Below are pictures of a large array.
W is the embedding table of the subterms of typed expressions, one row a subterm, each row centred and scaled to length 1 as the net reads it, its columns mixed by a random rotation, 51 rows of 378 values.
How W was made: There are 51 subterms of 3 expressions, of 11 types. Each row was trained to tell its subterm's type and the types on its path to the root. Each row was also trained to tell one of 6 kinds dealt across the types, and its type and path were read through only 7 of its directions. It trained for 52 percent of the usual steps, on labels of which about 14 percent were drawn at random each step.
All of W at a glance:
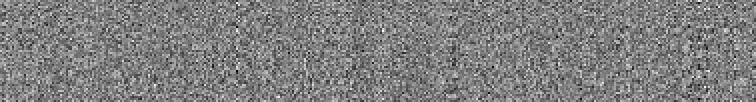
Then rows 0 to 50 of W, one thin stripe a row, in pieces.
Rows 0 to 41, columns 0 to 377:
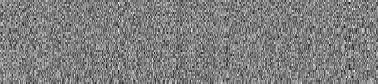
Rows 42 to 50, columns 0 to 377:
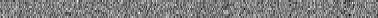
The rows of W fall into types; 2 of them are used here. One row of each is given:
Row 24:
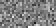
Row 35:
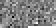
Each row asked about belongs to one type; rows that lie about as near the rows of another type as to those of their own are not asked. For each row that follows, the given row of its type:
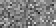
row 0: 35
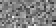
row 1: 24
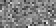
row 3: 35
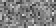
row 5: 24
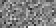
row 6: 35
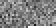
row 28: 35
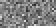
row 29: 24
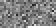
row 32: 24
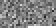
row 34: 24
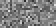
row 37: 35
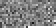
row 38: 35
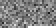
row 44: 24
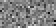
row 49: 24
